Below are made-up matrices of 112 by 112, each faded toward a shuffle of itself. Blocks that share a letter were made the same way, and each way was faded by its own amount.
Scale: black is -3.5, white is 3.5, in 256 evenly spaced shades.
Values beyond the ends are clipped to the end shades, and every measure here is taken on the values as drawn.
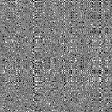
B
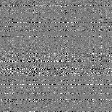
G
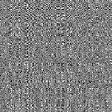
B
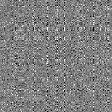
B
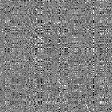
B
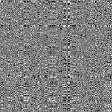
B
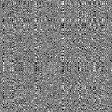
B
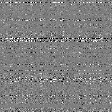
G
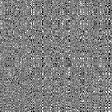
B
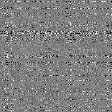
G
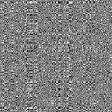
B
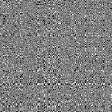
B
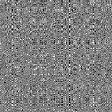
B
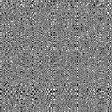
B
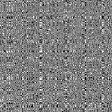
B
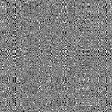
B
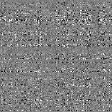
G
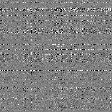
G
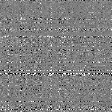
G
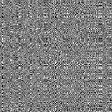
B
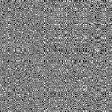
B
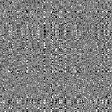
B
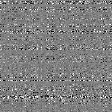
G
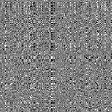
B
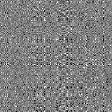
B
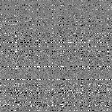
G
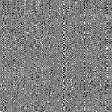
B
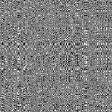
B
